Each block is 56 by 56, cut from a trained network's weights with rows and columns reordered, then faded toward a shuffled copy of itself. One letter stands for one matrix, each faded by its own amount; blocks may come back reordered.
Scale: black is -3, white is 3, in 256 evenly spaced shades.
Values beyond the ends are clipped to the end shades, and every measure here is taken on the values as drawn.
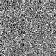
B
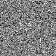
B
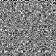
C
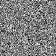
B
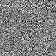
C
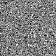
B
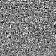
B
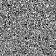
B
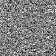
B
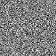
C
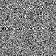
C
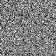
C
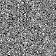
B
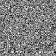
C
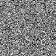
B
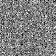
B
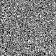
B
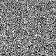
B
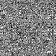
B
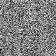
B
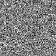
C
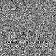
C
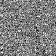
B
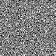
B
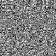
C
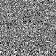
B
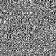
C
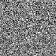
B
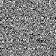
C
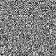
C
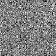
B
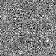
B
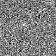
B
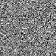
B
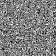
B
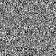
C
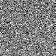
B
